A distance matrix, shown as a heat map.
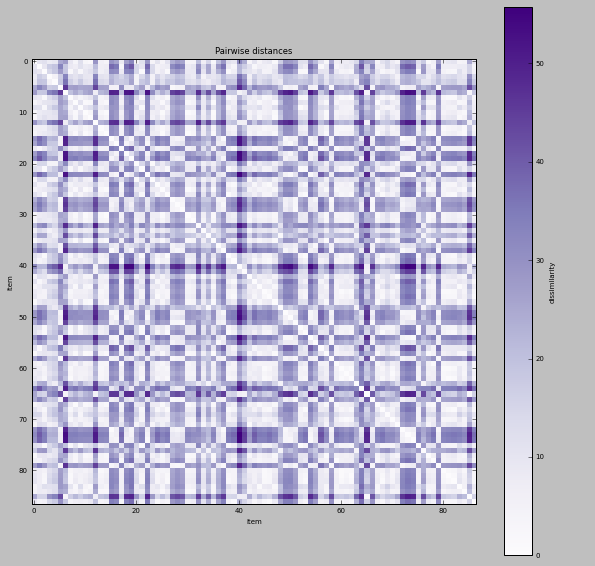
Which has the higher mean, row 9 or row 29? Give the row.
29
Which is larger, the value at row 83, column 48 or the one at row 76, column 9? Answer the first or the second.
the second
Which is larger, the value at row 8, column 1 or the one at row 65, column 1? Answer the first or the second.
the second
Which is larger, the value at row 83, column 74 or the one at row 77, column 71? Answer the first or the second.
the first
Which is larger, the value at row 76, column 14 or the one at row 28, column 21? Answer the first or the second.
the second
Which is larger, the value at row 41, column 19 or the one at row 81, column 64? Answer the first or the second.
the first
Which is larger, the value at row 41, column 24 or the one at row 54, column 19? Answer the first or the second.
the first
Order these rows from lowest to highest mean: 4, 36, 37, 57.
57, 4, 36, 37
